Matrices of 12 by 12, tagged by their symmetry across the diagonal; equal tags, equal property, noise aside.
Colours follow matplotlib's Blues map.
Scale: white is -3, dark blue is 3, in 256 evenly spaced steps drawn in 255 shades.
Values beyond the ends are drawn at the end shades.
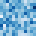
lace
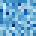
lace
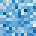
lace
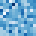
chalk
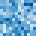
chalk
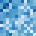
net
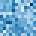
chalk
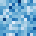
lace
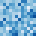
net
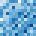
net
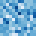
chalk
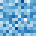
lace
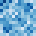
net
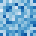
net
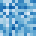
chalk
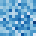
net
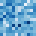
lace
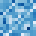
net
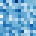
chalk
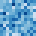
net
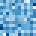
chalk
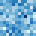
lace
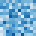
lace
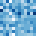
chalk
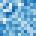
net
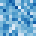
lace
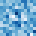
chalk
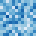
net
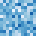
lace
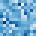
chalk
